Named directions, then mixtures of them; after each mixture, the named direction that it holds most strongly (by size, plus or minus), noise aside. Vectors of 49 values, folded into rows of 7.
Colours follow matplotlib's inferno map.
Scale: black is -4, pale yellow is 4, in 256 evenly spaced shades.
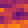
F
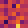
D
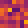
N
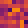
N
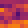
F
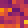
N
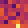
D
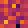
D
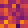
D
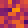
N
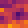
F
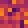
N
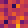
D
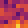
F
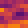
F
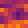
F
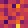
D
